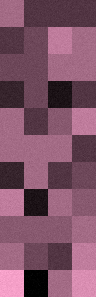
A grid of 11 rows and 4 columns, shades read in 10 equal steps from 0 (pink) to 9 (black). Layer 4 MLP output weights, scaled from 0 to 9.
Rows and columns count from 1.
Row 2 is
6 5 2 3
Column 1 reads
3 6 5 7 3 3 7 2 4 3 0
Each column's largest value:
7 9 8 6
